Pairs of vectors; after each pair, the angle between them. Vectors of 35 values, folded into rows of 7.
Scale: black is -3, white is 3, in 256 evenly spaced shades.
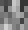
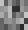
partly opposed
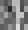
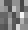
partly aligned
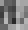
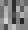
partly aligned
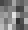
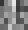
partly aligned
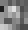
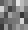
partly opposed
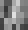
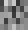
partly opposed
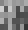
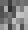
nearly opposite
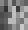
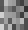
partly opposed
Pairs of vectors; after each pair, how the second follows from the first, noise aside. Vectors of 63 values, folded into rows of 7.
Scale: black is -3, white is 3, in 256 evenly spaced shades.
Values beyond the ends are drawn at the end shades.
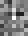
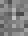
shrunk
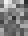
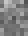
shrunk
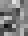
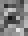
wrapped around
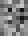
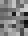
wrapped around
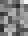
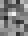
wrapped around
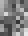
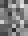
wrapped around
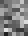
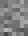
shrunk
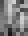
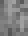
shrunk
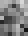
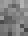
shrunk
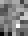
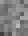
shrunk
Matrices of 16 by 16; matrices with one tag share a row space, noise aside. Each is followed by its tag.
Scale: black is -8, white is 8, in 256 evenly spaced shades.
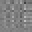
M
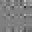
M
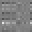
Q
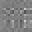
M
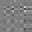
M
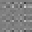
M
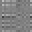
Q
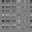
Q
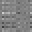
Q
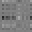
Q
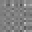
M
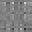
M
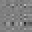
M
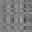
M
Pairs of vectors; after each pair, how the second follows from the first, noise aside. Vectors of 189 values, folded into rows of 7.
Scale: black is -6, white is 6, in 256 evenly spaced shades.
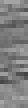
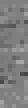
partly zeroed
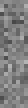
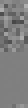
partly zeroed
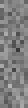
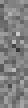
sign-scrambled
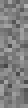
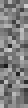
scaled up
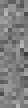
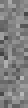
reversed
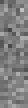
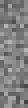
wrapped around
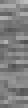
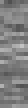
wrapped around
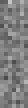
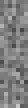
reversed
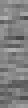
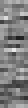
scaled up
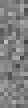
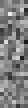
scaled up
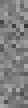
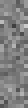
sign-scrambled
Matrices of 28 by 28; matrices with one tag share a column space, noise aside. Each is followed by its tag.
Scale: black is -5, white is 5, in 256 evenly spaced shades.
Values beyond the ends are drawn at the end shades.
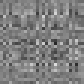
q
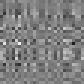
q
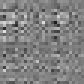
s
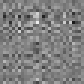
s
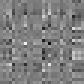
q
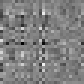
q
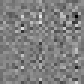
s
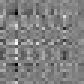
q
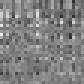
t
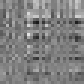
t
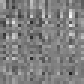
t
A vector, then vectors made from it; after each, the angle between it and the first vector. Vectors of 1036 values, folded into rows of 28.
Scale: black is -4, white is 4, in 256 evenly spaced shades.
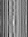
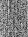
partly opposed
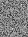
orthogonal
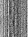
nearly opposite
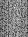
partly aligned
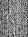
partly aligned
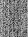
partly opposed
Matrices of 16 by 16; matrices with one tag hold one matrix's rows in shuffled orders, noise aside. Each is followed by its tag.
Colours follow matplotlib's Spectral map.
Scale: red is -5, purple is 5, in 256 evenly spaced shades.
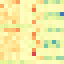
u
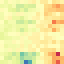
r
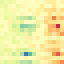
r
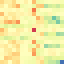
u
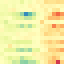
r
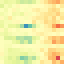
r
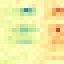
r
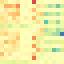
u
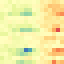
r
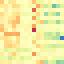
u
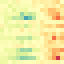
r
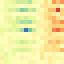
r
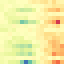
r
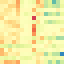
u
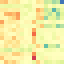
u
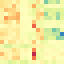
u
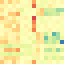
u
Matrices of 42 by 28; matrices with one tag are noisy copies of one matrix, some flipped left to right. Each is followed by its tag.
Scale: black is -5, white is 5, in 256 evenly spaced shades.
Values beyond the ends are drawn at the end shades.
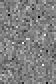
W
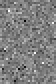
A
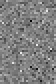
A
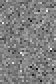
A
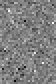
A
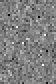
W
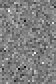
A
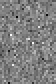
W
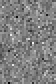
W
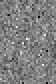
W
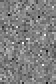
W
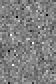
W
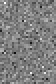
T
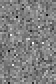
W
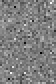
T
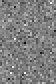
T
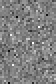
W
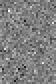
A
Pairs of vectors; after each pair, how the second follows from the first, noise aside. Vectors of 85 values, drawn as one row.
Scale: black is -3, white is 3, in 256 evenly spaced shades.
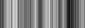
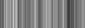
shrunk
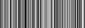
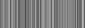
shrunk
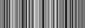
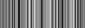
reversed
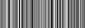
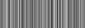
shrunk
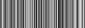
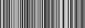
wrapped around
